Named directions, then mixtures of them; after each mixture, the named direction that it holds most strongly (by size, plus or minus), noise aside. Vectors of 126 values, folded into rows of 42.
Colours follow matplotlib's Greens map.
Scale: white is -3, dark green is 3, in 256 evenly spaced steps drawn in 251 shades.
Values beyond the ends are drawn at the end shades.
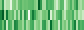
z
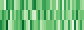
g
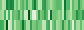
g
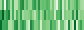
g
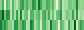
z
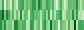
z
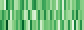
g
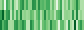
g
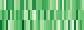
g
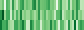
g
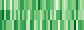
z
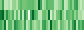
z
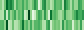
z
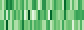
z
